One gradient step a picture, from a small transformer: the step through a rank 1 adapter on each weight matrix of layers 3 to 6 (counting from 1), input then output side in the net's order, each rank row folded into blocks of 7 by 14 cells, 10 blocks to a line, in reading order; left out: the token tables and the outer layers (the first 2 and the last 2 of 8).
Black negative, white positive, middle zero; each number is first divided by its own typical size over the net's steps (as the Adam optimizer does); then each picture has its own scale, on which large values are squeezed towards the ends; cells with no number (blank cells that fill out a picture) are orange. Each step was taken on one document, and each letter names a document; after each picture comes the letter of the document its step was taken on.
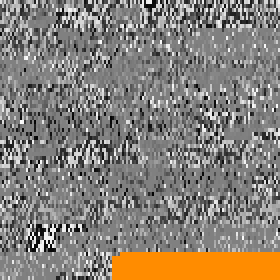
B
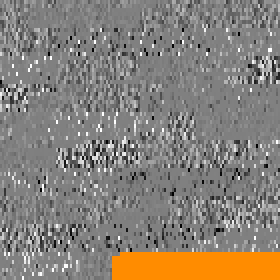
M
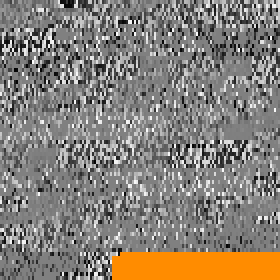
B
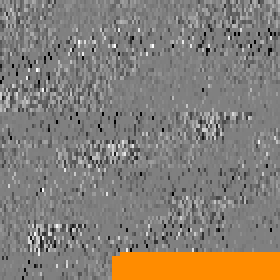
M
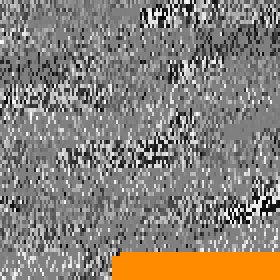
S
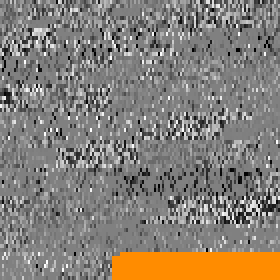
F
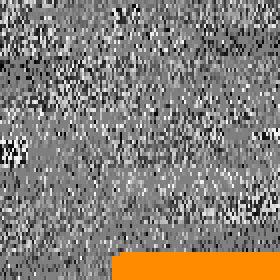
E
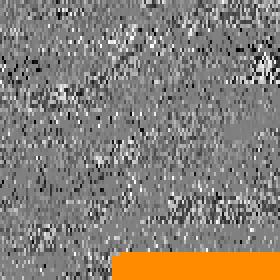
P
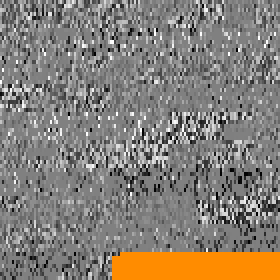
F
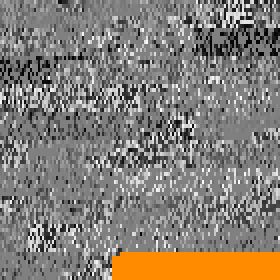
S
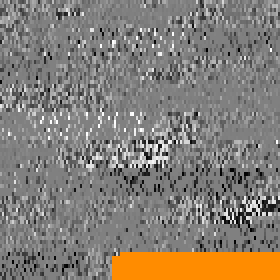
F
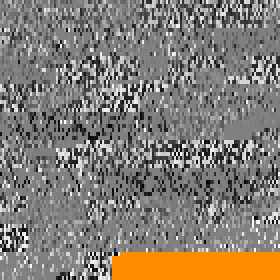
B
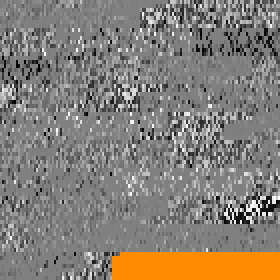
P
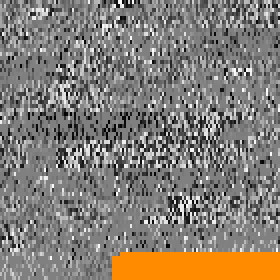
E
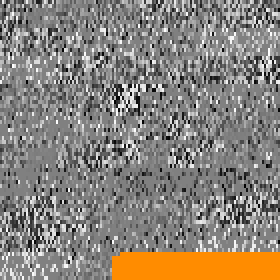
E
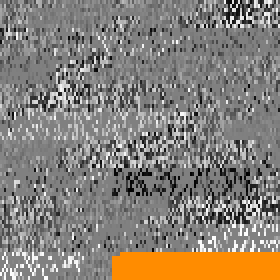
E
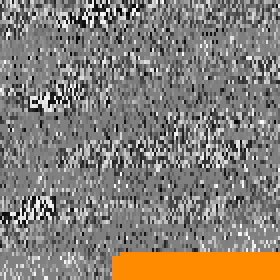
E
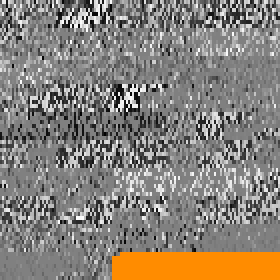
E
